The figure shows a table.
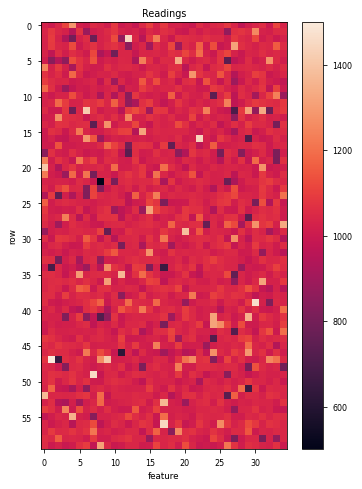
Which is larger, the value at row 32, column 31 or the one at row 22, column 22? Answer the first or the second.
the second
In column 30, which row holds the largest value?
39
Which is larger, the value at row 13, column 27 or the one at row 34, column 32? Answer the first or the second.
the second
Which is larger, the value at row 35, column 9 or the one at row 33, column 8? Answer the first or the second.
the first
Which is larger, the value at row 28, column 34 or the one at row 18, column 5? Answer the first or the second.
the first
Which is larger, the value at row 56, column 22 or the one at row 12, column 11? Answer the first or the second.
the first
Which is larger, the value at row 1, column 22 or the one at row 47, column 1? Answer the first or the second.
the second
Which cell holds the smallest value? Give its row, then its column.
22, 8
